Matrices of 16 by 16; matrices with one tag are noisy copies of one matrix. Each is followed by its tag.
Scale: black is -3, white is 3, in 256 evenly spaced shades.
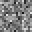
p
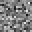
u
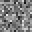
p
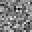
u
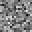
u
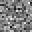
u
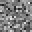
u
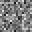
p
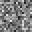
p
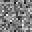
p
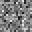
p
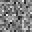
p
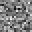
u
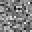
u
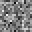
p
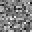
u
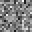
p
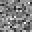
u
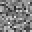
u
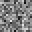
p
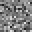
u
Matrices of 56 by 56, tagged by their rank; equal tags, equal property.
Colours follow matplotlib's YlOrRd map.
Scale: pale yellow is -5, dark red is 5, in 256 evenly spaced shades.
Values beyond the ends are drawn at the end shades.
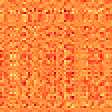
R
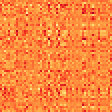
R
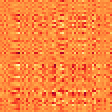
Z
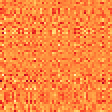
R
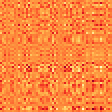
Z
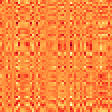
Z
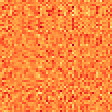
R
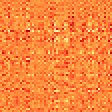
R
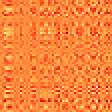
Z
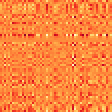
Z
